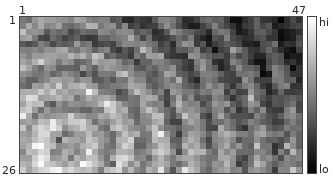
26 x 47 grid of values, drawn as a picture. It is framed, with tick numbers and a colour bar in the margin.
The ninth with the lowest average is the top right. Concentric rings centre on the bottom left. The field climbs toward the bottom left. No single row or column stands out from its neighbours.
